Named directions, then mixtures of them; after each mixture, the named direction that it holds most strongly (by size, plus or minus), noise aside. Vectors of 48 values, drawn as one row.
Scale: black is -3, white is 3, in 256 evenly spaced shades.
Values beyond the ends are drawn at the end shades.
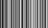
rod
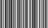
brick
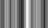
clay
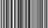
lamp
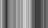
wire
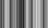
clay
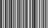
brick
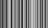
rod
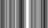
clay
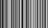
rod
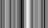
clay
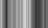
wire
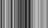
wire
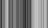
wire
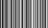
rod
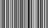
brick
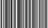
brick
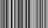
lamp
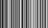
rod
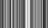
clay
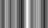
clay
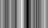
clay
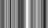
clay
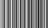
brick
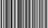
lamp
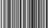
rod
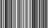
brick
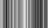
wire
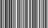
brick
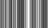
clay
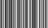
brick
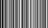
rod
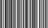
brick
